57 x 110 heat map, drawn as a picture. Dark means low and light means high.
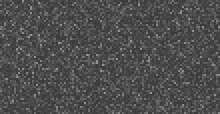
There is no overall slope. Overall the values sit about 30% of the way up the scale. Fine speckle covers the field. No regular stripes run through it. No seam splits the table. The halves do not mirror each other. The values are skewed, with a long tail toward high values.
